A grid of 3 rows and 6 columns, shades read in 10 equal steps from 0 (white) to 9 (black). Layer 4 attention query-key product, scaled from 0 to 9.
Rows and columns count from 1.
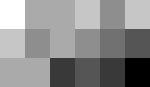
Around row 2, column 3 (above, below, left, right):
3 7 4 4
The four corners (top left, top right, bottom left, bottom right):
0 2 3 9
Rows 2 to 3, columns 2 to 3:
4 3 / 3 7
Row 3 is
3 3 7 6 7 9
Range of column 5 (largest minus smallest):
3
